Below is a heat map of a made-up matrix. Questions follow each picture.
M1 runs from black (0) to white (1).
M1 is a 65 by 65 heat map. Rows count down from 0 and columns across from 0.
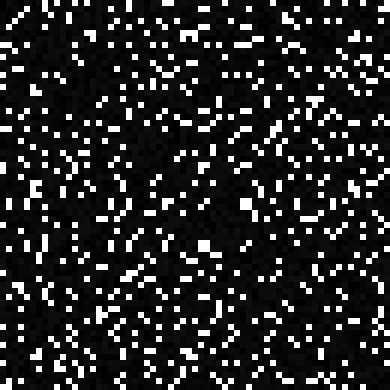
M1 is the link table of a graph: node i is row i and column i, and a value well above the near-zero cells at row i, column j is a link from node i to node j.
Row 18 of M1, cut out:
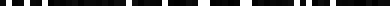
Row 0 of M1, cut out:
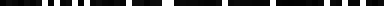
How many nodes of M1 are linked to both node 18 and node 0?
3
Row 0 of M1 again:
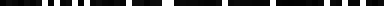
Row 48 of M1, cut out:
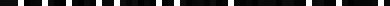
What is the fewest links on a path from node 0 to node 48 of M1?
2
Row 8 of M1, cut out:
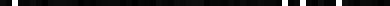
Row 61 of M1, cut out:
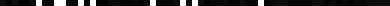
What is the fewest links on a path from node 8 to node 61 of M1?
5
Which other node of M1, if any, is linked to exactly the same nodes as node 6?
none
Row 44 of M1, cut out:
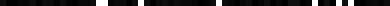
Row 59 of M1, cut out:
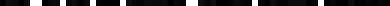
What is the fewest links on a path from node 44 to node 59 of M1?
3
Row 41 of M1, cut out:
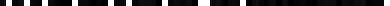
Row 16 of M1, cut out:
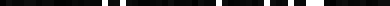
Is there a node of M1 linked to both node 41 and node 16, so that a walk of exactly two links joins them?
no
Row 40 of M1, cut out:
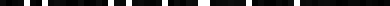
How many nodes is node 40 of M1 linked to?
9
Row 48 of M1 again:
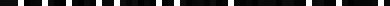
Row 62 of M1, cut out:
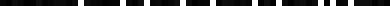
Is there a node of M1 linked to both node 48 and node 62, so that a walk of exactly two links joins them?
no
